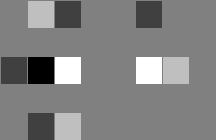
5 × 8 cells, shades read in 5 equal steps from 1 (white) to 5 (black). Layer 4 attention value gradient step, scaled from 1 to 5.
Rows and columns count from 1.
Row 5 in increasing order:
2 3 3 3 3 3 3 4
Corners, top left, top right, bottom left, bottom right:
3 3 3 3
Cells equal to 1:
2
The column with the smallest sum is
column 3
